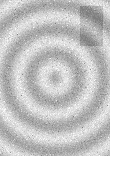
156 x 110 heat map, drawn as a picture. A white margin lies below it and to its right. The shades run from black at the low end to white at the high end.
Odd rows or columns: none. Slope: none. Rings: centred on the centre. Odd patch: lower, in the top right. Ninth with the lowest average: top right.
